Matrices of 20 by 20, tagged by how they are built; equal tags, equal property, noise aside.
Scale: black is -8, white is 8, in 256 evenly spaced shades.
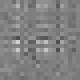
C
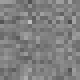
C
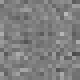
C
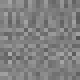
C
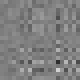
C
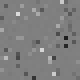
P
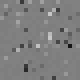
P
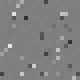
P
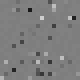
P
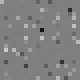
P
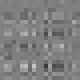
C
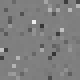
P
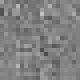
C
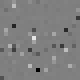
P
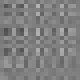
C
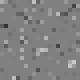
P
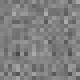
C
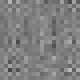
C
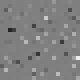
P
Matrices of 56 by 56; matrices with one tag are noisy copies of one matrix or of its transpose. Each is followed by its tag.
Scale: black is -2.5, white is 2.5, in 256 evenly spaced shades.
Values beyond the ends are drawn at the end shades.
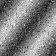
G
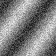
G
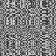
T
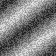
G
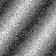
G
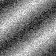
G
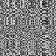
T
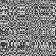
T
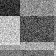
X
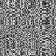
T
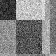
X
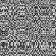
T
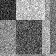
X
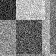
X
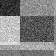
X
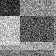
X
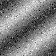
G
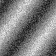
G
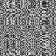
T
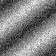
G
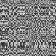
T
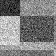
X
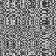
T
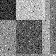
X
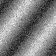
G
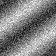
G
